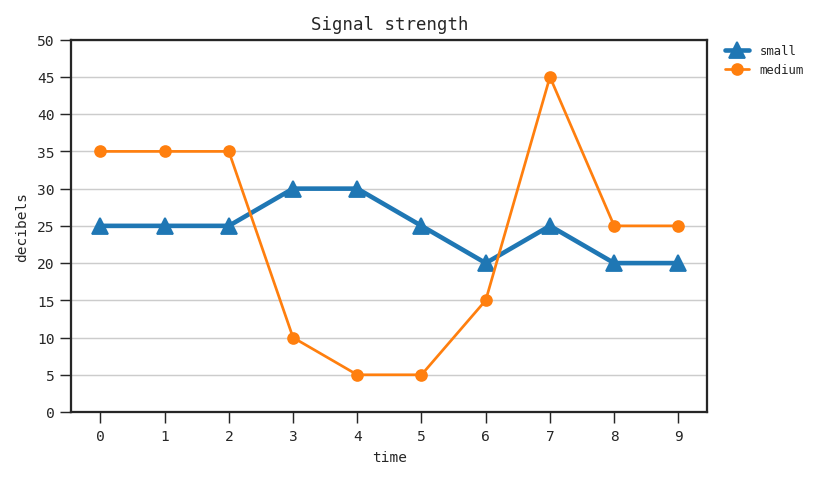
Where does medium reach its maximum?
7
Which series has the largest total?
small
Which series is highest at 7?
medium
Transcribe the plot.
Title: Signal strength
x-axis: time, ticks 0 1 2 3 4 5 6 7 8 9
y-axis: decibels, ticks 0 5 10 15 20 25 30 35 40 45 50
Legend: small, medium
Values:
small: 25 25 25 30 30 25 20 25 20 20
medium: 35 35 35 10 5 5 15 45 25 25
